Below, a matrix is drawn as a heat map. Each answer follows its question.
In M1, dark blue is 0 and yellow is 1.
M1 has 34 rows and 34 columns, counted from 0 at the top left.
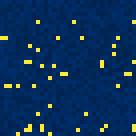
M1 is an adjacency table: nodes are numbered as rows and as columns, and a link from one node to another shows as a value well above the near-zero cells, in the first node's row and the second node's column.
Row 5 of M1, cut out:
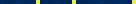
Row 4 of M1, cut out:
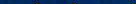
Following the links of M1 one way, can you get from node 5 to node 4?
yes
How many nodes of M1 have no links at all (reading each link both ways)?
7
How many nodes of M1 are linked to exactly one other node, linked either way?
5
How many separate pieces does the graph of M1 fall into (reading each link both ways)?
8
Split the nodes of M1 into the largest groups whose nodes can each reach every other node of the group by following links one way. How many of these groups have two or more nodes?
0
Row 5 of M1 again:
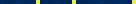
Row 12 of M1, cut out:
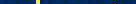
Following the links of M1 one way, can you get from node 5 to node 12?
yes
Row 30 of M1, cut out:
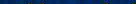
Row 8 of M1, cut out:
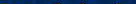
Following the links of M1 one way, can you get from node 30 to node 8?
no
